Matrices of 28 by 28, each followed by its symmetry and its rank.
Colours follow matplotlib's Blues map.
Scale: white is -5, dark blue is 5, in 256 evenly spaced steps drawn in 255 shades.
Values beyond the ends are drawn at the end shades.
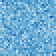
antisymmetric, full rank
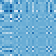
symmetric, rank two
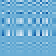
neither, rank one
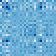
symmetric, rank three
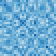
symmetric, rank three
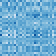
neither, rank two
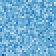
antisymmetric, full rank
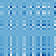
neither, rank one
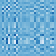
neither, rank two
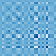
symmetric, rank two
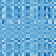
neither, rank two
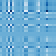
neither, rank one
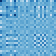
symmetric, rank two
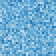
antisymmetric, full rank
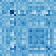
symmetric, rank three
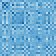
symmetric, rank three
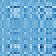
neither, rank two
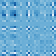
symmetric, rank two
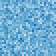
antisymmetric, full rank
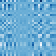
neither, rank two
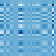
neither, rank one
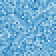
antisymmetric, full rank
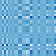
neither, rank one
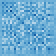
symmetric, rank three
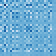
symmetric, rank two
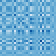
symmetric, rank two
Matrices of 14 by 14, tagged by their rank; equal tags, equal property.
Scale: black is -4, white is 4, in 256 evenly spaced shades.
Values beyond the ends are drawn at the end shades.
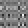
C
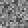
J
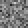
J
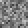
J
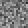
J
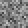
J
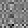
C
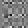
C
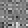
C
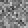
J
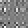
C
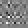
C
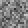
J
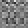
C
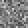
J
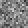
J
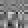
C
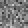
J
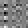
C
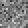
J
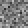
J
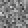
J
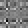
C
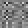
C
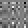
C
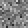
J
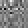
C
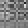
C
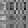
C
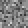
J
